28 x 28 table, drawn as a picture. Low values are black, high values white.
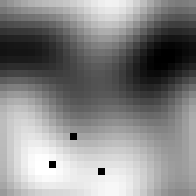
Ninth with the lowest average: top right. Lone odd cells: 3, each lower than its neighbours. Stripes: none.
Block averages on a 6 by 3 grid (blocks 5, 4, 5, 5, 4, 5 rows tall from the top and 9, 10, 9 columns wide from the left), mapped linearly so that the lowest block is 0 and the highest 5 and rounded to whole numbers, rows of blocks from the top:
242
020
211
422
543
554
